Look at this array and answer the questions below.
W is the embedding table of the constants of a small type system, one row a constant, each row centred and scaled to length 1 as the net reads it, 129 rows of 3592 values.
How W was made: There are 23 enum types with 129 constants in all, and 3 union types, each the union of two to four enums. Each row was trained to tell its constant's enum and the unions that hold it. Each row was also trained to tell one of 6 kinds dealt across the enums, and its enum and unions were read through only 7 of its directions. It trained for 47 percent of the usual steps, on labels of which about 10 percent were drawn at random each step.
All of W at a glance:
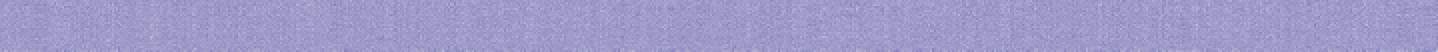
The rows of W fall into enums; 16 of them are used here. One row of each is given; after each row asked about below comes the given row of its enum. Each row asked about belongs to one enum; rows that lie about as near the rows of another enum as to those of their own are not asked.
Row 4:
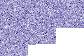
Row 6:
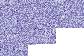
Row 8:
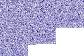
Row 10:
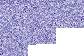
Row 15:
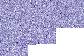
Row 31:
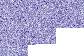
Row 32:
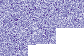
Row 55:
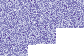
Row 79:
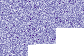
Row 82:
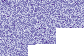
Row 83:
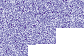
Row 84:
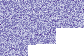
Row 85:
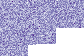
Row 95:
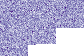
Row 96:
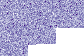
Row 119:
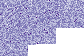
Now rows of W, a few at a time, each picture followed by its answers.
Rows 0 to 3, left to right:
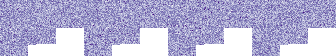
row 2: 95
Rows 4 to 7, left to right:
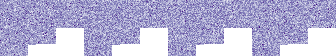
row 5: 84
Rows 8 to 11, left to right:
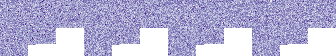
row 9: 32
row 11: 84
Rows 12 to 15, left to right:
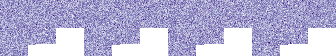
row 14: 95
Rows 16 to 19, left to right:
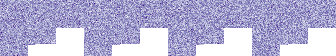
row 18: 6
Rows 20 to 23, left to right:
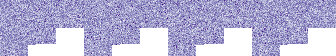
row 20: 32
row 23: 31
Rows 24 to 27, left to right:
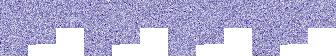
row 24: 83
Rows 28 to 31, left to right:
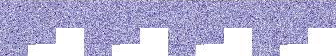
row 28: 119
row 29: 15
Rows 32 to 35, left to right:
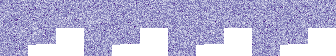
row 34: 84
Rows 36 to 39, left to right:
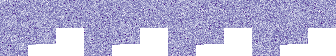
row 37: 31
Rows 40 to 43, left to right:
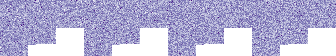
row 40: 10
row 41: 79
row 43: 4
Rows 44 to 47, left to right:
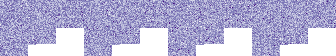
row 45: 83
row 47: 8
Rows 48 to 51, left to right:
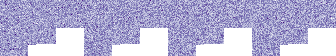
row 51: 32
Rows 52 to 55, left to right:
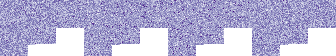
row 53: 83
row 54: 82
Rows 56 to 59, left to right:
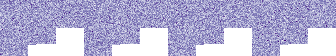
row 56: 10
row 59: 4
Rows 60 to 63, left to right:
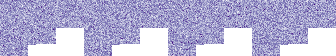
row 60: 10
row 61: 82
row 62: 15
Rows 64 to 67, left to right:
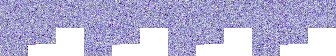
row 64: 82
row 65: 96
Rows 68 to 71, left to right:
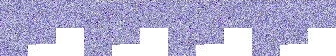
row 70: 15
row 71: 32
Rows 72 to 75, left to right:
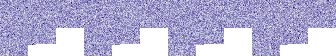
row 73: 84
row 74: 15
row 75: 8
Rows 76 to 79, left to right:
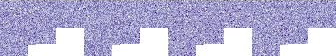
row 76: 6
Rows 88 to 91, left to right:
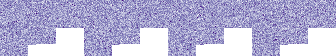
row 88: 96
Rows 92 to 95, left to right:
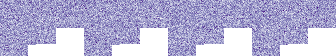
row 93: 32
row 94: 4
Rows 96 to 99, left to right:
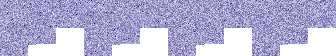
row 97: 4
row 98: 55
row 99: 79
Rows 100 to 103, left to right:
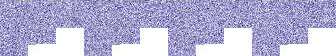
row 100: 79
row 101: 10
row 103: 83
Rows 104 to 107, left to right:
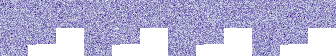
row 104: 83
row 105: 15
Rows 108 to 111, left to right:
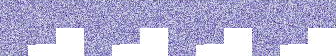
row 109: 79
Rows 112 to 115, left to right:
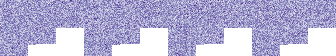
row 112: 79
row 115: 84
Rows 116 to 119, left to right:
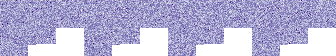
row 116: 95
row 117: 10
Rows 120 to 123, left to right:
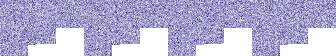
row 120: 8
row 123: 82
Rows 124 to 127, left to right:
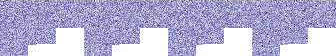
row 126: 6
